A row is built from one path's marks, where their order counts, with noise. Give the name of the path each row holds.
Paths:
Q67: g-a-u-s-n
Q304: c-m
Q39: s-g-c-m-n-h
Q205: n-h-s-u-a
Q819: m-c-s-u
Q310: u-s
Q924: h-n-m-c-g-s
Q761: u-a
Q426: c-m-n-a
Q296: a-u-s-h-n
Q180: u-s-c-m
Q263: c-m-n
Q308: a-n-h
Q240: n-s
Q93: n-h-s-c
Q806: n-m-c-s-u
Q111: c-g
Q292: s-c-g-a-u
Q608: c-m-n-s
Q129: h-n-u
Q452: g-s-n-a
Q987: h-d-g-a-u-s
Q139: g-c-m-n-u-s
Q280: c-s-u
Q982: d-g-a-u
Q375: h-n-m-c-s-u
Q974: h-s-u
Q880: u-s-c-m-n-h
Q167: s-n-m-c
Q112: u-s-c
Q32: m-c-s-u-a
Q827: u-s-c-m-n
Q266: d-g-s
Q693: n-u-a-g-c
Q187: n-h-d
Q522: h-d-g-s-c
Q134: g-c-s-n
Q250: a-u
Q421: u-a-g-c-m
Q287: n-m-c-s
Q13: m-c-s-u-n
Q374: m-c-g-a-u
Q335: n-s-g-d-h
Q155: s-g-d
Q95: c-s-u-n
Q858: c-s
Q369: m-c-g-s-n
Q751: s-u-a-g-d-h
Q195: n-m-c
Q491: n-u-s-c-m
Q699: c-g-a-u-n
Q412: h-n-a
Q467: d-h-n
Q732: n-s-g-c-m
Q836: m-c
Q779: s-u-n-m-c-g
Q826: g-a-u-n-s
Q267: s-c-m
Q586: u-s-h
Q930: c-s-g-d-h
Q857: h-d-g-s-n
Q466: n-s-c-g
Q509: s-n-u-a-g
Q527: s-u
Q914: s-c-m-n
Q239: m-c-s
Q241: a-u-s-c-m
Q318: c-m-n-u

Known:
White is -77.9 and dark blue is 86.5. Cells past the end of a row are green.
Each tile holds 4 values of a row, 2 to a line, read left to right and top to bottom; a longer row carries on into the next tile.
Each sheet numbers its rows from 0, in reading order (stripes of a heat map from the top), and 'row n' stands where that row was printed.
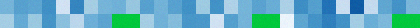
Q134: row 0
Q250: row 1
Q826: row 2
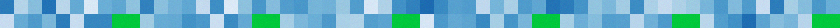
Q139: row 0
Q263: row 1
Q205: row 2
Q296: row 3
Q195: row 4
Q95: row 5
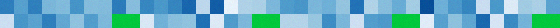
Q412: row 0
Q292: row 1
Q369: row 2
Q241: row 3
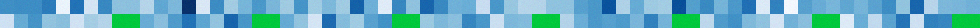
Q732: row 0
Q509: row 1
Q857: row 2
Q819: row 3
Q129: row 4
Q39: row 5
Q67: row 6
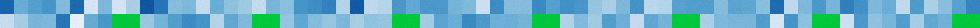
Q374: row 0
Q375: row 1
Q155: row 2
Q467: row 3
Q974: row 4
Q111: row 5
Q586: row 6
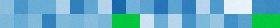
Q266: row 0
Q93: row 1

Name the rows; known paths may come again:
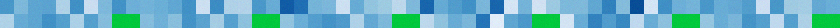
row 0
Q304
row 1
Q858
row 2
Q375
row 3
Q374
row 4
Q699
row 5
Q280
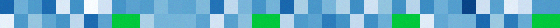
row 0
Q880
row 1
Q111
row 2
Q426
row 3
Q491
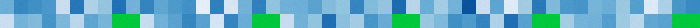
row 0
Q240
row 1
Q608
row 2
Q452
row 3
Q318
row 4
Q205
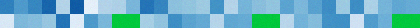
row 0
Q292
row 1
Q924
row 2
Q250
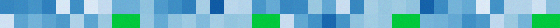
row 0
Q267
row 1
Q155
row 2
Q13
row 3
Q32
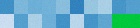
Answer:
Q310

